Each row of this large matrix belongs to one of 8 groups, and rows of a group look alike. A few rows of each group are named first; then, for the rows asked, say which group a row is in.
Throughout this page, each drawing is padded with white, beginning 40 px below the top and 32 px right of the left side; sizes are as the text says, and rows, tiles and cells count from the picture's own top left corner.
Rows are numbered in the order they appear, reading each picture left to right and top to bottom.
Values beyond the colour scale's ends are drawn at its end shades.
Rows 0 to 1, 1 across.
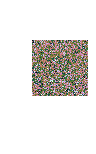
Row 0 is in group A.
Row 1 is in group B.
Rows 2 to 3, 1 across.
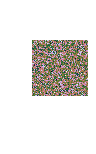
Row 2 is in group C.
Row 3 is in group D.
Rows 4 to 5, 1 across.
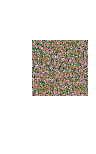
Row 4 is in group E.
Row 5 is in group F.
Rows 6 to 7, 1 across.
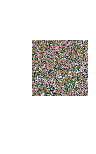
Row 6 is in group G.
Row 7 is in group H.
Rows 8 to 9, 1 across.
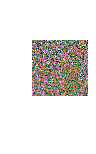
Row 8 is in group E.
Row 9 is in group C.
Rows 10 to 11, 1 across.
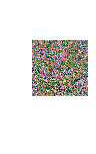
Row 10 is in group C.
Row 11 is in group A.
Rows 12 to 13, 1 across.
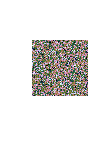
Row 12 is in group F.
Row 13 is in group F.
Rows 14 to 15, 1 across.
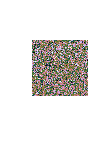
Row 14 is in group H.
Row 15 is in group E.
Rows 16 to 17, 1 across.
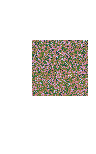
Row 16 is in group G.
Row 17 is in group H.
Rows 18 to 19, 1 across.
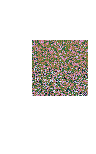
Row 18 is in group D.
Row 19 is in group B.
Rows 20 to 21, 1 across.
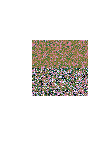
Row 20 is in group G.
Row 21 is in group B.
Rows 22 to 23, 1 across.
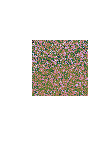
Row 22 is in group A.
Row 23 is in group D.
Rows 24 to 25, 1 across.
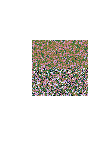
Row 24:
F
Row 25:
G
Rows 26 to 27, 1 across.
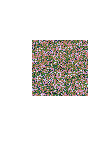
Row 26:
H
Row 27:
H
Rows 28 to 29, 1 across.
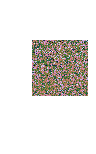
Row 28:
H
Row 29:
D
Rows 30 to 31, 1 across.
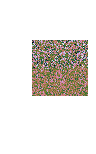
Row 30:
A
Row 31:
C
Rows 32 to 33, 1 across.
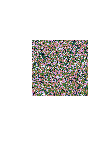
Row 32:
F
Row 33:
C
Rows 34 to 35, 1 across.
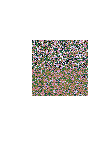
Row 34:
D
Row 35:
B
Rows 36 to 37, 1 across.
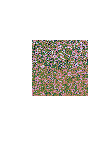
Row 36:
H
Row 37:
H
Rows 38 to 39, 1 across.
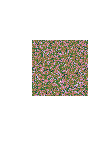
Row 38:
E
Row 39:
D
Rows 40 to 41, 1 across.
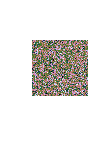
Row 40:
H
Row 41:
D
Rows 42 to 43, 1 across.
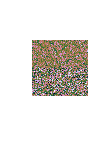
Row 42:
D
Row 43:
H
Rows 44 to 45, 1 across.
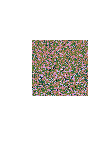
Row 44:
G
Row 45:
F
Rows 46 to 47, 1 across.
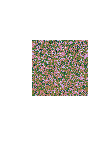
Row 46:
C
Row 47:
D
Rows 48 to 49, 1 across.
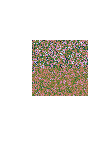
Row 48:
H
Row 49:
A
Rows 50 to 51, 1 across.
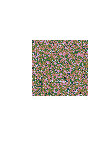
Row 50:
A
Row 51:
B
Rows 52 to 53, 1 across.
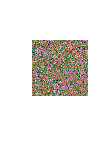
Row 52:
H
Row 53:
E
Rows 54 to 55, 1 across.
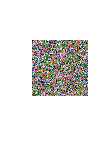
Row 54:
C
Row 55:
F
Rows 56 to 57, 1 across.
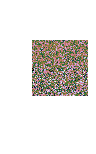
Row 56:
F
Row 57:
A
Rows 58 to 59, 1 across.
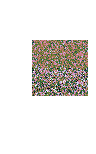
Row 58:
A
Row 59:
A
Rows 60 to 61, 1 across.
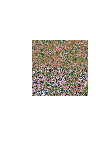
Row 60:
F
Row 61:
C
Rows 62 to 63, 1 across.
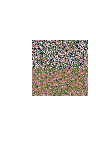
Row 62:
E
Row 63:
G
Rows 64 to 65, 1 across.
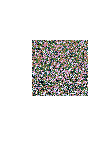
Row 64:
E
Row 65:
F
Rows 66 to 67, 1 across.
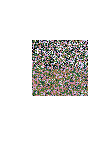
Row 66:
H
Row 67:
F
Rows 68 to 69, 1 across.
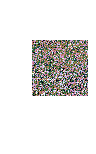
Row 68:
H
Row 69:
F
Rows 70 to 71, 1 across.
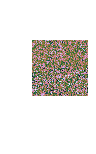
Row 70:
C
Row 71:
H
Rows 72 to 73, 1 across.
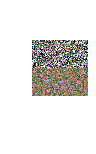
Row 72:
F
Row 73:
E
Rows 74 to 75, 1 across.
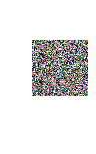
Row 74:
F
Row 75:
B
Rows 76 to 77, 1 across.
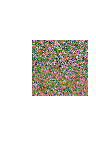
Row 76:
D
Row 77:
A
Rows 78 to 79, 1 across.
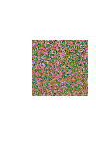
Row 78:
C
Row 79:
G
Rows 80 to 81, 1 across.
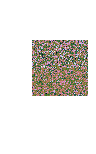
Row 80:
F
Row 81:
B
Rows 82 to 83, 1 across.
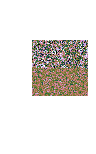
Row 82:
C
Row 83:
E
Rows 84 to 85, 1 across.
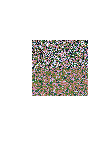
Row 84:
E
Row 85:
B
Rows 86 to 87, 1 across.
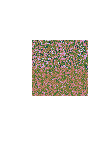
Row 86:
C
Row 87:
G
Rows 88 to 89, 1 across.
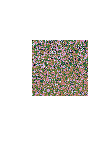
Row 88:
C
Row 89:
E
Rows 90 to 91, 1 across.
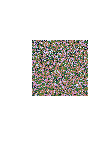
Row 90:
E
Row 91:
D
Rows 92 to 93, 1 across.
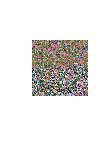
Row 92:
B
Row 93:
A
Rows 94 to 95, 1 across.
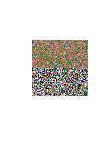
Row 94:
A
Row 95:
C
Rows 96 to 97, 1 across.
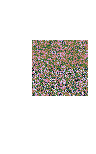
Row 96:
C
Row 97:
A
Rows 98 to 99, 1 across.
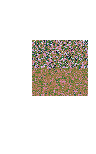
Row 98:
G
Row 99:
B
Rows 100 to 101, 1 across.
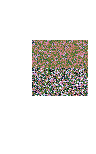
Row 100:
A
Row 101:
D
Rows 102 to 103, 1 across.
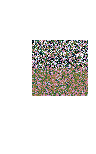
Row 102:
A
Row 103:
G
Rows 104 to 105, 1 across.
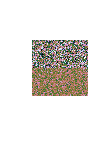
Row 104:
F
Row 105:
G
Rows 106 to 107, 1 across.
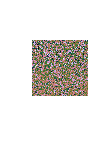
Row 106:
E
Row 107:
D
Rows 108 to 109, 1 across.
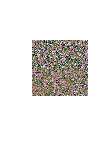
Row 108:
G
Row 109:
B
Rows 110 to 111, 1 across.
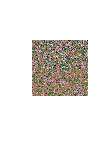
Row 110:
G
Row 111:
B
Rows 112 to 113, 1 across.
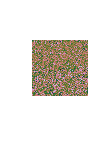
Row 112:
B
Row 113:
H
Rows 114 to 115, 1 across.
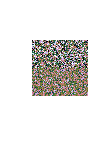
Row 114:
D
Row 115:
E
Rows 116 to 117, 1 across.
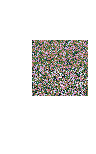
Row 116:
A
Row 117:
D
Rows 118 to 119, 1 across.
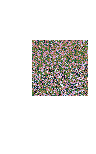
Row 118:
G
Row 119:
D
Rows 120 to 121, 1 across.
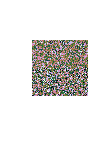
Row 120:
C
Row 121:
E
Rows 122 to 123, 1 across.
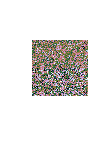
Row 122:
H
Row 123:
D
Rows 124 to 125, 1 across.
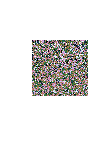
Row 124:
D
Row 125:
B
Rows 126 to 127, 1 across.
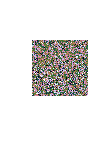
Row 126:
D
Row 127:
E
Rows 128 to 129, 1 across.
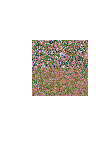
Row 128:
C
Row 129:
A
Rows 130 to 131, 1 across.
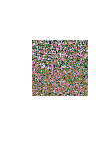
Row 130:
C
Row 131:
B
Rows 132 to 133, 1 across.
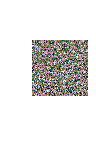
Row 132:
D
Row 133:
A
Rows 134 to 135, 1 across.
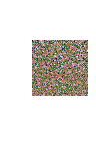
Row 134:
D
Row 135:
G
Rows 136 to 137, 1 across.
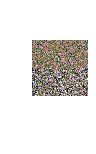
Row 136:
E
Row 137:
D
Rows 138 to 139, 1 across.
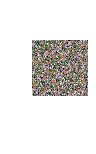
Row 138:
G
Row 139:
F
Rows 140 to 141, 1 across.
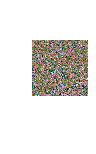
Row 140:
G
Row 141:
D
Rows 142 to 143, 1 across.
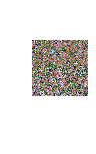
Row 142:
B
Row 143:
C
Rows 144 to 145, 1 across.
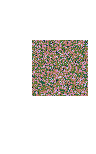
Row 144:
G
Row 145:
F
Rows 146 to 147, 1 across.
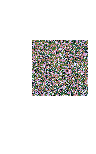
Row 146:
F
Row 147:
G
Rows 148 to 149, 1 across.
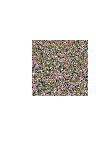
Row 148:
E
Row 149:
F
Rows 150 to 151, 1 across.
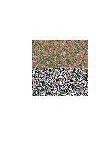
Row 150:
A
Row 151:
F
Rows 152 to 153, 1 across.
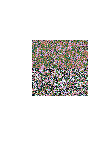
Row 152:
H
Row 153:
D
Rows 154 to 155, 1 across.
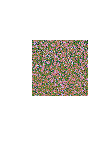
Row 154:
E
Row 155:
D
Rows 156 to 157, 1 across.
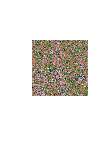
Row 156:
B
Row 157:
C
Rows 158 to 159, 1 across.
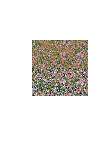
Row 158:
A
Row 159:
A
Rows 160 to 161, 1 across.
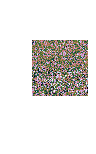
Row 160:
A
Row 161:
H
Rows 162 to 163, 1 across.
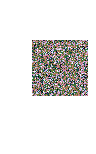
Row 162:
H
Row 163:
E
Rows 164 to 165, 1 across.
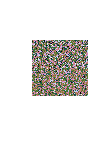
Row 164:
G
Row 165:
B
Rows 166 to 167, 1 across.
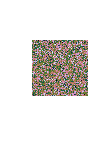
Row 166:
H
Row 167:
F
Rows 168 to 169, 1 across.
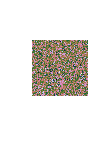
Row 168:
B
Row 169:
C
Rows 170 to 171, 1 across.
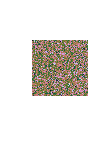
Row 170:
B
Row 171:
H
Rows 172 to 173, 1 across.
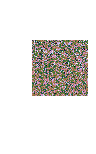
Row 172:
B
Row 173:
G
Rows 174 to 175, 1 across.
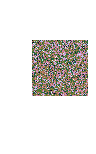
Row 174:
A
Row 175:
H
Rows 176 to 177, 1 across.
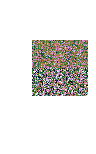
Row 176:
F
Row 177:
E
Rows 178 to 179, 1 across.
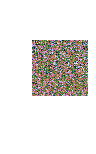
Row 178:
B
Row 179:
G
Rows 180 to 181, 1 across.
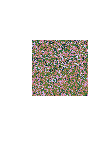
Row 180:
D
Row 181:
C
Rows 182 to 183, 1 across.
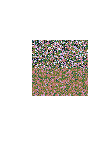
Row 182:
D
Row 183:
G
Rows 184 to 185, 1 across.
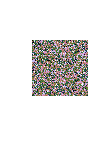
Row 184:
A
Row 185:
A
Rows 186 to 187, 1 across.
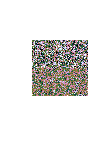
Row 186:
F
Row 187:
B
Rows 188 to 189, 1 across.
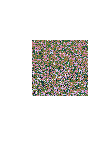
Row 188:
B
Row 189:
F
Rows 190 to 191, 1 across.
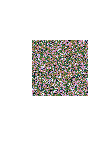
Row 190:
G
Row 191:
H
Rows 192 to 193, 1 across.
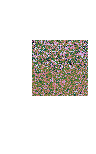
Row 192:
A
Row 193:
B
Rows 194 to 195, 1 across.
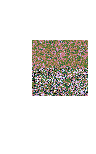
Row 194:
C
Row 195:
H
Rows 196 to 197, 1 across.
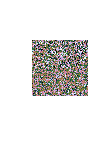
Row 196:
C
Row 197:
F
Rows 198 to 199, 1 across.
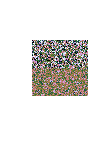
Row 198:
A
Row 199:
B
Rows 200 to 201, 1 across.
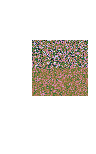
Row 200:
E
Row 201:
H
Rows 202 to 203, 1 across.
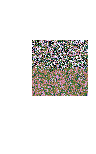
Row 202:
D
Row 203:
C
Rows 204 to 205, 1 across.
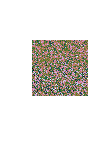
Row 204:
D
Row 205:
A
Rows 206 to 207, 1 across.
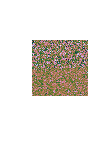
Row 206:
A
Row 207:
B
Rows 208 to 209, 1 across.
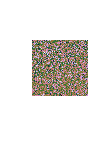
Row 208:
E
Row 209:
H
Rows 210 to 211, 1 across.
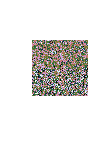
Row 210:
C
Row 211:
E
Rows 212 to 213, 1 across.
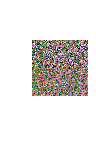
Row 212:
E
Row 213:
G
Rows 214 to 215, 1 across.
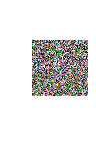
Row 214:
F
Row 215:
G
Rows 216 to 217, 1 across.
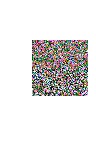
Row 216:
D
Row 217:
E
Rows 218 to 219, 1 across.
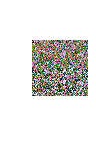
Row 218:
A
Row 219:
A
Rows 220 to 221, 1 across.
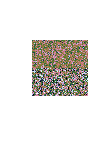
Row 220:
H
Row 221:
E
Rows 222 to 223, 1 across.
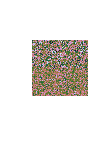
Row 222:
C
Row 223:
F
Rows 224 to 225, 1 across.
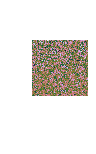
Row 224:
C
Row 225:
D
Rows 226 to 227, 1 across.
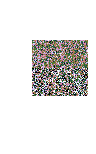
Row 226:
C
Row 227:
B
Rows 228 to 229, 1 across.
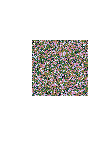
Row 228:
A
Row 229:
D
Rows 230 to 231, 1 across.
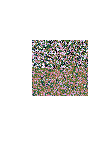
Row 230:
C
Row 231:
F
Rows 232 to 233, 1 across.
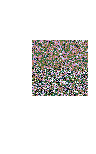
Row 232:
D
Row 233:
B
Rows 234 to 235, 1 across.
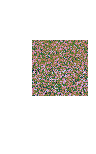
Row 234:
F
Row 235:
A
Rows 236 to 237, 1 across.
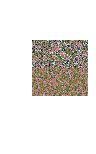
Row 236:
B
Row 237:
G
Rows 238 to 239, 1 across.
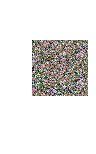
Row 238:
A
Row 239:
A
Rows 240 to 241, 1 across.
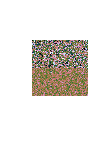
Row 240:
B
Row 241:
G
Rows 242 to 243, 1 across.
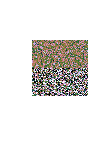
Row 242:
E
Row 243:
B
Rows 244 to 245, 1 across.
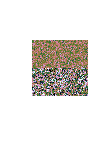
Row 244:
F
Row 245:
C
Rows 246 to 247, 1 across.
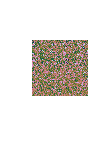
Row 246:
A
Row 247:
A
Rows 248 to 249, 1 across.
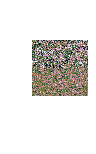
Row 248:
H
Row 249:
D
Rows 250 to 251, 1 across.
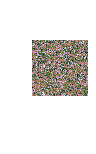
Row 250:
F
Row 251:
C
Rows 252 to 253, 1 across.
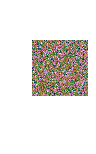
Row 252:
E
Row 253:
A
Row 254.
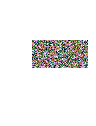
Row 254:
G
